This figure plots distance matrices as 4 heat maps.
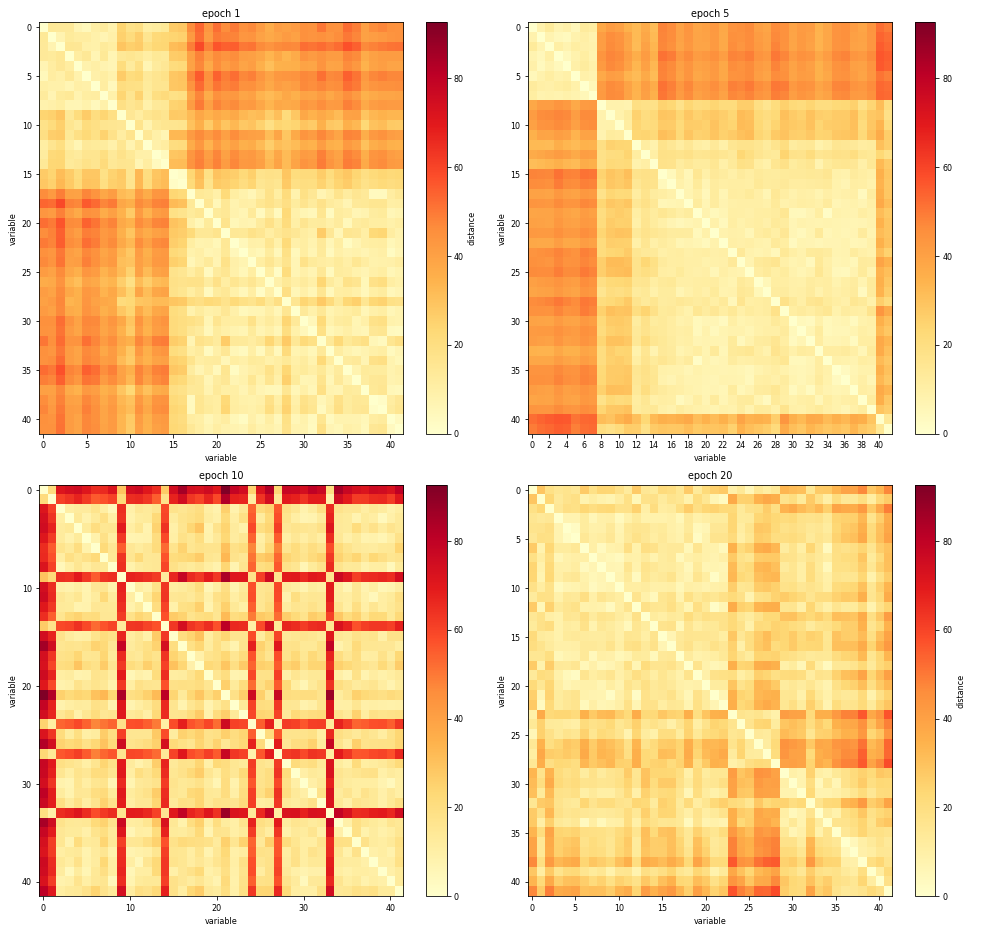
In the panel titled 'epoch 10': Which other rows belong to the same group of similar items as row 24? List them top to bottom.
0, 1, 9, 14, 27, 33
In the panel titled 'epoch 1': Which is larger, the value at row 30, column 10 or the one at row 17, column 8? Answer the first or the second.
the second
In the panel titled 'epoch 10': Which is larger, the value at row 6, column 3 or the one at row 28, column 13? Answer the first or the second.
the second
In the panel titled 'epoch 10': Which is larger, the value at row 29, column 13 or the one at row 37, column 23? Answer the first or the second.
the first
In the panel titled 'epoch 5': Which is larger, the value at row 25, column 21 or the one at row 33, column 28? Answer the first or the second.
the second
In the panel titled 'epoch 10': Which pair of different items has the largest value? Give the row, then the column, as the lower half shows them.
21, 0
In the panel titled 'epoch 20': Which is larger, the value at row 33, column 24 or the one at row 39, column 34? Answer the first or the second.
the first
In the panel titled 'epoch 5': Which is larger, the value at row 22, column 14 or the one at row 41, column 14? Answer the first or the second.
the second
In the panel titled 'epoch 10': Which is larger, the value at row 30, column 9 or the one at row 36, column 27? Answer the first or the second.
the first
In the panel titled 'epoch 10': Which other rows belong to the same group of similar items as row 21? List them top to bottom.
2, 3, 4, 5, 6, 7, 8, 10, 11, 12, 13, 15, 16, 17, 18, 19, 20, 22, 23, 25, 26, 28, 29, 30, 31, 32, 34, 35, 36, 37, 38, 39, 40, 41
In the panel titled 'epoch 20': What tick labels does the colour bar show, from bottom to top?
0, 20, 40, 60, 80
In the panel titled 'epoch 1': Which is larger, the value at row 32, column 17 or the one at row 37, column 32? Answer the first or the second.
the second
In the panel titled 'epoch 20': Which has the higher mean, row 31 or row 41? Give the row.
41
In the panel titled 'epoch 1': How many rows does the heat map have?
42
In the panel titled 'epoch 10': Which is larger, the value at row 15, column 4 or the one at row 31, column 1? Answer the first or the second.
the second
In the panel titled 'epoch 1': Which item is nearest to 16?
15
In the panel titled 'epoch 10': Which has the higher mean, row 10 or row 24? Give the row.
24
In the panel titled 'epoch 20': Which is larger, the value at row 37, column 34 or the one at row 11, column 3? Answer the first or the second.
the first
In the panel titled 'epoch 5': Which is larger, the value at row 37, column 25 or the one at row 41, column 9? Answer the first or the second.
the second
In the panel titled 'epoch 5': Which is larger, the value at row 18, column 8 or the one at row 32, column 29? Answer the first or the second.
the first
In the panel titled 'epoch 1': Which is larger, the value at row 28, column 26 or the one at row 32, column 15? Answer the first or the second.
the second
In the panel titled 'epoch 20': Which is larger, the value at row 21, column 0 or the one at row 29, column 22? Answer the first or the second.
the first
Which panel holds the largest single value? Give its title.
epoch 10
